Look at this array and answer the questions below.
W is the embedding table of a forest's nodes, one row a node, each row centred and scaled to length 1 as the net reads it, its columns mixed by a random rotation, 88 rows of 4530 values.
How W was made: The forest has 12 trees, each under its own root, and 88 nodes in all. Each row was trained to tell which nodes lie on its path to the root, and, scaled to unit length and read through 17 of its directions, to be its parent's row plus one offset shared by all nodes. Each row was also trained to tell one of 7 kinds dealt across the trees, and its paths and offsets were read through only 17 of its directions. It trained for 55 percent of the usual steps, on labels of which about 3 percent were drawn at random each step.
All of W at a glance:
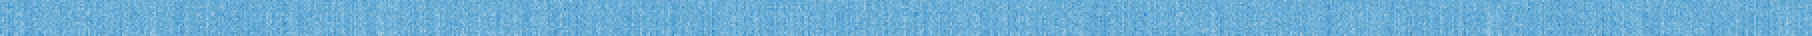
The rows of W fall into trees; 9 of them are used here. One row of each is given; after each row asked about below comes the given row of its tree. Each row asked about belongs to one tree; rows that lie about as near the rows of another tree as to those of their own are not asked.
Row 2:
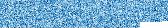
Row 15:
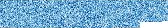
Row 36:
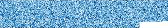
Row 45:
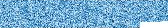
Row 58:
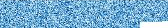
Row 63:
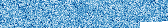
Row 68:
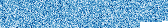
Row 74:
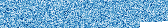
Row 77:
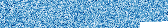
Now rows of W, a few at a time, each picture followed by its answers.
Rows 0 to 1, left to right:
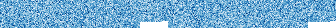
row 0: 77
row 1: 68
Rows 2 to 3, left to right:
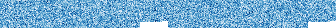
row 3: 68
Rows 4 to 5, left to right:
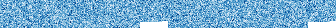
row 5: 58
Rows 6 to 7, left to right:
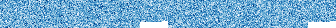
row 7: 63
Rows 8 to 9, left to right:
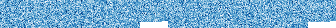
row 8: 77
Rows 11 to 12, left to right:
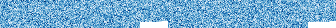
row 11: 45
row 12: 77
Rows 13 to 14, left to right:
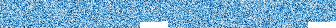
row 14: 68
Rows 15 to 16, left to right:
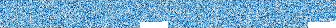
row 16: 58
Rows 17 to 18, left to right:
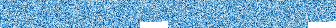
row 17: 45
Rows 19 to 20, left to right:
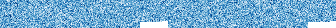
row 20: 63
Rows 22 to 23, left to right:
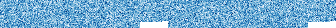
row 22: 74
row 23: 63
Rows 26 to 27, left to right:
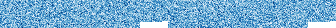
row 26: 2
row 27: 74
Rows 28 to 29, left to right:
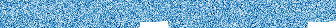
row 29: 45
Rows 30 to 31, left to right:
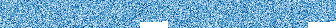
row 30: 15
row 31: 77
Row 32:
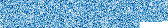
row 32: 36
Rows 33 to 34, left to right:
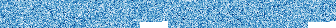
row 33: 15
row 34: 2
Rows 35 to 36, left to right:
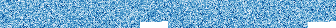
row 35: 63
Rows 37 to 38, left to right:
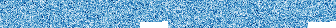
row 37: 15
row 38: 63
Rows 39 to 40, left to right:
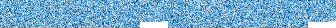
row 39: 77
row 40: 58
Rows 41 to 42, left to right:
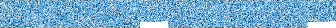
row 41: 77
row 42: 36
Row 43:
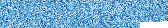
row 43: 63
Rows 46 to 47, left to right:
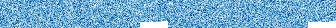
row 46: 63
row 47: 77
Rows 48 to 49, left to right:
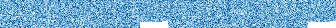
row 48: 58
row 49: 45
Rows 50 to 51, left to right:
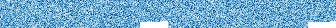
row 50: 58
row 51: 58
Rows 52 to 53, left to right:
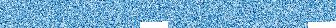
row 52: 63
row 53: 15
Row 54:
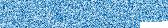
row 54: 45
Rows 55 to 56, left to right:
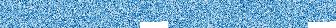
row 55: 15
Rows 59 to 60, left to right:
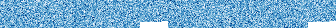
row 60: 77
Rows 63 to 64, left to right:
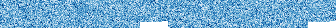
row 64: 45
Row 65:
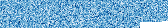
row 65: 58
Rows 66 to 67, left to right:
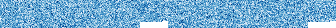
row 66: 15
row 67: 36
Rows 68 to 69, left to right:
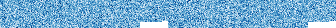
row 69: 77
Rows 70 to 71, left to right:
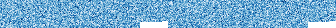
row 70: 58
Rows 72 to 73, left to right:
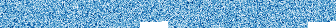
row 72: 36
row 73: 2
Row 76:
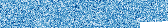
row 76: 77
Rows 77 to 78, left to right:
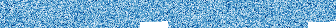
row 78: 58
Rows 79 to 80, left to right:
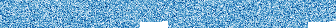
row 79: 74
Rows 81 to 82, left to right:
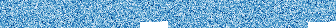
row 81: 77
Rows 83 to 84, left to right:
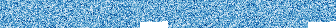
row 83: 58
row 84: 63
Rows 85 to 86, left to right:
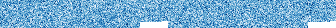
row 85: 63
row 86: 15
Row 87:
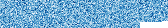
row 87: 58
